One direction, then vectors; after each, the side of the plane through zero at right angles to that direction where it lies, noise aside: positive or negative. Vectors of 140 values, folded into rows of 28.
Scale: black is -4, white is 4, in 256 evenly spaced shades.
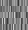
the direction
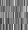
positive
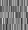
positive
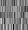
negative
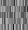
negative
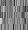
negative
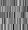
negative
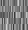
negative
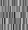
negative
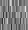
negative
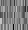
negative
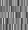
positive
